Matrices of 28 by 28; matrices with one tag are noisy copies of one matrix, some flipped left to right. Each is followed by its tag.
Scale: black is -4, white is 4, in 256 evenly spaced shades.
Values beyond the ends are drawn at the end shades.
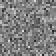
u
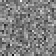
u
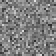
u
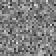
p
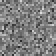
u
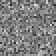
p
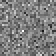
u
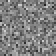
p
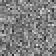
u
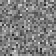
p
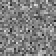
p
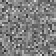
u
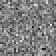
p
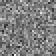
u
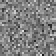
u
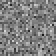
p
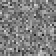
p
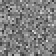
u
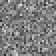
p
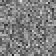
u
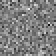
p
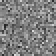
u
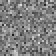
p
